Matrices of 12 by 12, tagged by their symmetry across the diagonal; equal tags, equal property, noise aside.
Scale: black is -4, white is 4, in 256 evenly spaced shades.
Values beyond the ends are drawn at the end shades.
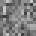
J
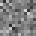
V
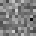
J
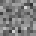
J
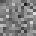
J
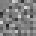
V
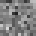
J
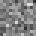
J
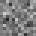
J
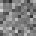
V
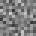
V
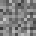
V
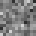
V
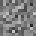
J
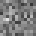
J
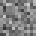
V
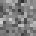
V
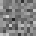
J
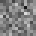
J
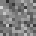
V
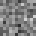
V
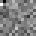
V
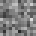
V
